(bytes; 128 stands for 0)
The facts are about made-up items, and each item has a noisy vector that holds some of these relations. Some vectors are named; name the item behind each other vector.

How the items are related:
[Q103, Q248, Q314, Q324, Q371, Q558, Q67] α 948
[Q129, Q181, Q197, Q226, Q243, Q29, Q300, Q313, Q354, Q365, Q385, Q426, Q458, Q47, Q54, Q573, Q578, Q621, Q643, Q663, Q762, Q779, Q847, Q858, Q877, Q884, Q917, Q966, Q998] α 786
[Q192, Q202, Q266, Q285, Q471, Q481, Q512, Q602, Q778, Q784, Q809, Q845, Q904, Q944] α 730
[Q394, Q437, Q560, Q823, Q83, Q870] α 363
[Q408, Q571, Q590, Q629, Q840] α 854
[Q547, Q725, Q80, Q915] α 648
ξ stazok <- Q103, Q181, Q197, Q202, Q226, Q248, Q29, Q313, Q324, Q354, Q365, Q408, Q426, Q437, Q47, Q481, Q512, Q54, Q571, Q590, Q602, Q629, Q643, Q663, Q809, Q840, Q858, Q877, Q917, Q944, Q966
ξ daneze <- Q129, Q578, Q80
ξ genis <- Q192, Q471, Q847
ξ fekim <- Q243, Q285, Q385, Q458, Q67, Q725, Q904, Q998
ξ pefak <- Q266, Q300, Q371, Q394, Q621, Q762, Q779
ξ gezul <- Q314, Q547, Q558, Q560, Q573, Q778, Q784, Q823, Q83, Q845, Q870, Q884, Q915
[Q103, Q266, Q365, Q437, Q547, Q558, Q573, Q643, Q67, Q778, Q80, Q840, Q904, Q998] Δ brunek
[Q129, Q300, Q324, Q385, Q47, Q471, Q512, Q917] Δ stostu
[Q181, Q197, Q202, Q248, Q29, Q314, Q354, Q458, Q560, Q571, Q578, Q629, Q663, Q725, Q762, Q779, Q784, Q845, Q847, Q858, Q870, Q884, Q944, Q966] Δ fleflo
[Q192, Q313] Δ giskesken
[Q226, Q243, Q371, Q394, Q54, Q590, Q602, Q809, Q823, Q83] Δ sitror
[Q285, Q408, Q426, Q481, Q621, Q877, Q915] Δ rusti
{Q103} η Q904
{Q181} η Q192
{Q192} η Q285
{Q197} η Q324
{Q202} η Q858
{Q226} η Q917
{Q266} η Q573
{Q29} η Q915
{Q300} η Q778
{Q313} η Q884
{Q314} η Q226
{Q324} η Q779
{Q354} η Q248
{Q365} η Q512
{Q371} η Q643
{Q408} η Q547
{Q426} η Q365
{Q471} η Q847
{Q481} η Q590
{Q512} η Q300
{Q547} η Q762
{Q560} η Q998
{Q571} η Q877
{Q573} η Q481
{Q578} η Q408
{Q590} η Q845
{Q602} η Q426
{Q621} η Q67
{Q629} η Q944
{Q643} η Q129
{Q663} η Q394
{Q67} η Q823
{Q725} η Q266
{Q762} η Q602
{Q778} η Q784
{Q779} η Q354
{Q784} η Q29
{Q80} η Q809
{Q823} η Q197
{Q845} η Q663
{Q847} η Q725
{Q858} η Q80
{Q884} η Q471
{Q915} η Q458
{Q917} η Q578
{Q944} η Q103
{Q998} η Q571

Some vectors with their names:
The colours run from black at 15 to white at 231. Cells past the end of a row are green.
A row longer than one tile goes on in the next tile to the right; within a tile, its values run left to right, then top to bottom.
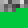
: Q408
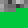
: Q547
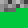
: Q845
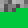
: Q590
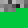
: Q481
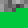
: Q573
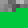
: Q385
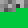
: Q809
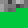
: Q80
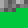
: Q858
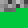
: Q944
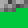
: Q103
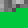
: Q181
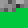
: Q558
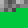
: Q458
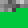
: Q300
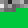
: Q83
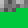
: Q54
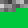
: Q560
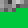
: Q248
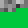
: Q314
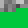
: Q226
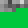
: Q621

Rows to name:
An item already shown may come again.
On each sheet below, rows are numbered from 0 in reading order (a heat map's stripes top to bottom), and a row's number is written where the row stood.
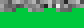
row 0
Q573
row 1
Q285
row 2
Q83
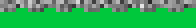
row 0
Q784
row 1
Q371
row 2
Q408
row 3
Q845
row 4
Q471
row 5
Q83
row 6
Q558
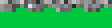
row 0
Q877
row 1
Q870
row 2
Q192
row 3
Q571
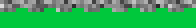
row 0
Q394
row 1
Q129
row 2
Q778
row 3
Q266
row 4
Q915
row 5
Q512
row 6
Q437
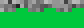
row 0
Q481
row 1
Q313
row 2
Q324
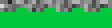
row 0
Q870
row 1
Q840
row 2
Q365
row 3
Q365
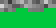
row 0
Q437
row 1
Q725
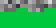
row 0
Q266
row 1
Q426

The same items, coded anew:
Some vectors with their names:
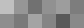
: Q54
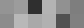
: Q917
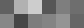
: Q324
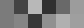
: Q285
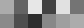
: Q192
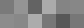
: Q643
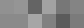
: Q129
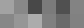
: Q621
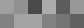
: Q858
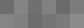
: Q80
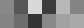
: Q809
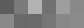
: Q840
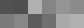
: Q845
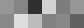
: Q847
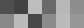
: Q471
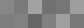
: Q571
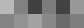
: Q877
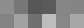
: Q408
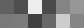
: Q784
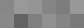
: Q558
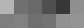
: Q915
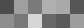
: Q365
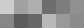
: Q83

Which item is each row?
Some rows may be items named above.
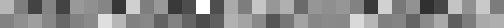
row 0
Q877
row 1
Q847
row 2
Q778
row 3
Q371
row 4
Q847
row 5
Q266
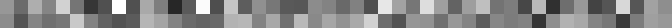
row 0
Q590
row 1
Q778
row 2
Q512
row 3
Q408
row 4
Q573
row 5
Q313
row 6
Q285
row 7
Q904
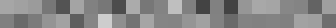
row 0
Q248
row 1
Q725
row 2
Q877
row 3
Q314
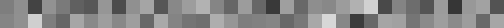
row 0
Q426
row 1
Q547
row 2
Q437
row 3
Q481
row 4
Q823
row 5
Q547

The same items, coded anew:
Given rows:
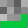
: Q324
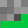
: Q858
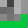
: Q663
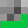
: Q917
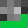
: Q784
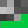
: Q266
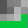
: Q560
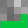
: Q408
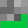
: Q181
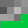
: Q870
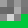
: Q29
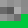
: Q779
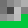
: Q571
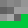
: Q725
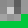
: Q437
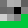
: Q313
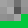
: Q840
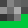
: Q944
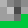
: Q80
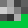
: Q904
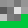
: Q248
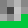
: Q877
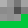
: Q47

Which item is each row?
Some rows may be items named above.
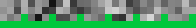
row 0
Q547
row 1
Q192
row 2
Q471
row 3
Q314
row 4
Q904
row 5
Q915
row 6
Q426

